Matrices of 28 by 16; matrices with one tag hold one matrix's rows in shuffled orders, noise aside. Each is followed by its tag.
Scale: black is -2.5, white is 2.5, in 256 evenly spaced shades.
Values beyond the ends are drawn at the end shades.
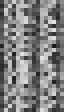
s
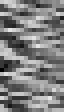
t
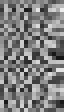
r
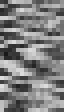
t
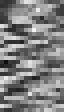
t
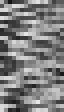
t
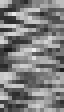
t
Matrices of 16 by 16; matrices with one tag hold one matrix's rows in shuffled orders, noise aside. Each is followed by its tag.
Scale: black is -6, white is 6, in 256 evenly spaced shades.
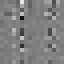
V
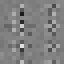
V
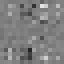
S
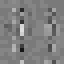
V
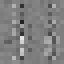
V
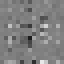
S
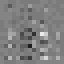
S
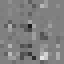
S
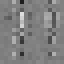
V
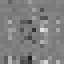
S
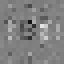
S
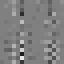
V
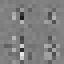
V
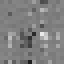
S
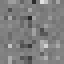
S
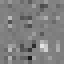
S
